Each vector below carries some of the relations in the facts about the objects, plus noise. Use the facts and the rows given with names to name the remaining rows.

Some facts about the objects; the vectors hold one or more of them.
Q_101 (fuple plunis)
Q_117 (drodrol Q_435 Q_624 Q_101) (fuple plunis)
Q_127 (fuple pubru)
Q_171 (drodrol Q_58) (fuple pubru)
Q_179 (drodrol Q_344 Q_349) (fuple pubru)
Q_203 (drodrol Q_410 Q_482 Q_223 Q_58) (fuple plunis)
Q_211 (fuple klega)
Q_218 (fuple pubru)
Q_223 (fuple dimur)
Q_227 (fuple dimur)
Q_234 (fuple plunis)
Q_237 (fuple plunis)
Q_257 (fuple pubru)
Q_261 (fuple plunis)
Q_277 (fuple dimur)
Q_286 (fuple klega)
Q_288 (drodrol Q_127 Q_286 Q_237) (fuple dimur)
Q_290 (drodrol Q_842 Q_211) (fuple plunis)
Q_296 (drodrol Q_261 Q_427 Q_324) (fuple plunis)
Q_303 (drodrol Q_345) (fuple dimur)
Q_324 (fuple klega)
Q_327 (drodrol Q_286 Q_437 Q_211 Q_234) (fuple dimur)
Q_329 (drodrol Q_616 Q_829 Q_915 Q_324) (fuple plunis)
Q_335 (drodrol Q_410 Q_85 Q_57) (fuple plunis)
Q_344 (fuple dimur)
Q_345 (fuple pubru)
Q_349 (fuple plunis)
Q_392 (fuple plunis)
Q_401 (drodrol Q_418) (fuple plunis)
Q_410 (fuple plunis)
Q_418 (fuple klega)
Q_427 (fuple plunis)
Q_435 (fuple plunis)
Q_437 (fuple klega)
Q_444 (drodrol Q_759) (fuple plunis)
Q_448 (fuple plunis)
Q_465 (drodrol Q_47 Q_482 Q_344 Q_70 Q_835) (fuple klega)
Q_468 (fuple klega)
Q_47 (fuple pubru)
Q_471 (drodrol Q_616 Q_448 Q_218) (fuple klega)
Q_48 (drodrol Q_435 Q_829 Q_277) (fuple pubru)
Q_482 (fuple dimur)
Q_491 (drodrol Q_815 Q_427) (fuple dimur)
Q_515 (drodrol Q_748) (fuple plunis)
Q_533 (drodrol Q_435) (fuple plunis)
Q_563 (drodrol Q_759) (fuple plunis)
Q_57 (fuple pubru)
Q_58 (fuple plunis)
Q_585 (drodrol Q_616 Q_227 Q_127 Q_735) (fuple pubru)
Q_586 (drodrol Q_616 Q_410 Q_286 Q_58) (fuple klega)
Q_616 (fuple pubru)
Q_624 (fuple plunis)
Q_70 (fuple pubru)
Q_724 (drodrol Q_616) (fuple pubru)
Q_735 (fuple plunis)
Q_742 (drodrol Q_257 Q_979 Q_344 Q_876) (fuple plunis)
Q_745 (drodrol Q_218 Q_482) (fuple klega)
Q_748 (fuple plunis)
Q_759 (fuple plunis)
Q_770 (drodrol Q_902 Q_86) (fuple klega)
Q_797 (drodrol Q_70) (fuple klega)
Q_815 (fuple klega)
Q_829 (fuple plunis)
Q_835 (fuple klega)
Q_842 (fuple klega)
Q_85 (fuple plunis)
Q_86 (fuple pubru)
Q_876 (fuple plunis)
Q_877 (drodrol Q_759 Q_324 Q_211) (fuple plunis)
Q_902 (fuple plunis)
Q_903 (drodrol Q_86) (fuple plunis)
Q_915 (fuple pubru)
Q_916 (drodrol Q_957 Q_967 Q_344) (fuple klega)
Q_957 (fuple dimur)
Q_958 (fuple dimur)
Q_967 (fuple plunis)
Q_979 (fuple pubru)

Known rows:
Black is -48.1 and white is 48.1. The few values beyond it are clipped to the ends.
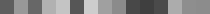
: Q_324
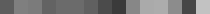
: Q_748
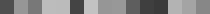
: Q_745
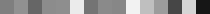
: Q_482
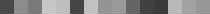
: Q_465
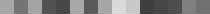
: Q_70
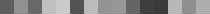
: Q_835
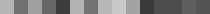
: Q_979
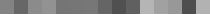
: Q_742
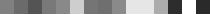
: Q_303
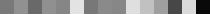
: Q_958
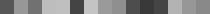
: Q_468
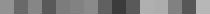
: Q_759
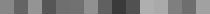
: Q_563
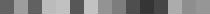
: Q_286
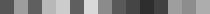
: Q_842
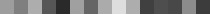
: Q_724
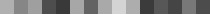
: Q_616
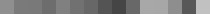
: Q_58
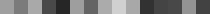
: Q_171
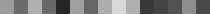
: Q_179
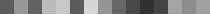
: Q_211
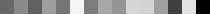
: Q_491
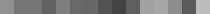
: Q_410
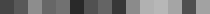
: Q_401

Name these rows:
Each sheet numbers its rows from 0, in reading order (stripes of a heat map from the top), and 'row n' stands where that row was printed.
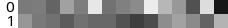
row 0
Q_957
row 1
Q_85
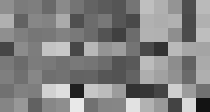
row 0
Q_448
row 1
Q_902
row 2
Q_237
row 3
Q_797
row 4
Q_296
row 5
Q_203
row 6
Q_770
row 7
Q_223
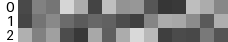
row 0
Q_916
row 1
Q_515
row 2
Q_218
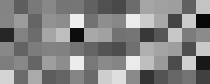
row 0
Q_967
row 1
Q_227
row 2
Q_418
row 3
Q_349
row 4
Q_344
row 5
Q_86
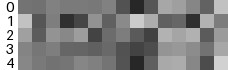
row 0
Q_290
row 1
Q_345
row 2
Q_903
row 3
Q_335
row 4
Q_234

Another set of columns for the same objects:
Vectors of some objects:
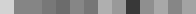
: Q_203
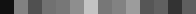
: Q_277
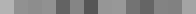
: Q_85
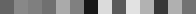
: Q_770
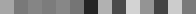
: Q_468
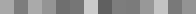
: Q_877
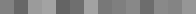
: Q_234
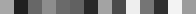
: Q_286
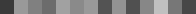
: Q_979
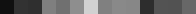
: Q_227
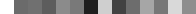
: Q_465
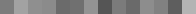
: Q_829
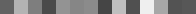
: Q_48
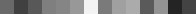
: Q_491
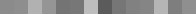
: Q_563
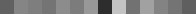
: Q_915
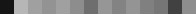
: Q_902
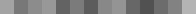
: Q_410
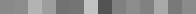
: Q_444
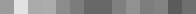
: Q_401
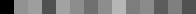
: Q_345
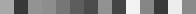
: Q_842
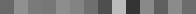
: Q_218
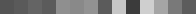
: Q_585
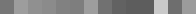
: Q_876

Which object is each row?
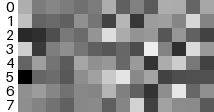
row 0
Q_329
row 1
Q_916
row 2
Q_327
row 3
Q_324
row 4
Q_179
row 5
Q_303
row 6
Q_742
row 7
Q_171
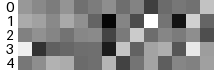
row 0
Q_448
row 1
Q_418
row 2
Q_57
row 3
Q_586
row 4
Q_759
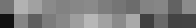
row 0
Q_392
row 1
Q_958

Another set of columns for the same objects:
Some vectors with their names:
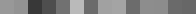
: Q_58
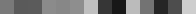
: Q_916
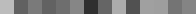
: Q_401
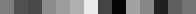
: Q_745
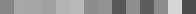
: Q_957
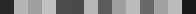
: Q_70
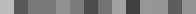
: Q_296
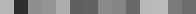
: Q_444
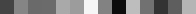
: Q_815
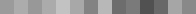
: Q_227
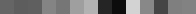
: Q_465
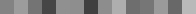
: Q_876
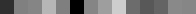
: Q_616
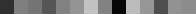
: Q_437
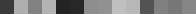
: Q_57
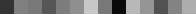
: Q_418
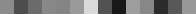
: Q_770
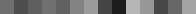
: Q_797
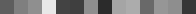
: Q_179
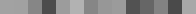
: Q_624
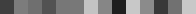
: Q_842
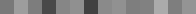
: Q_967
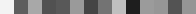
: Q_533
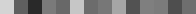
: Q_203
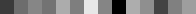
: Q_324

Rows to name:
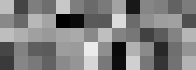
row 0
Q_329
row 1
Q_48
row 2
Q_277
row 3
Q_286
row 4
Q_835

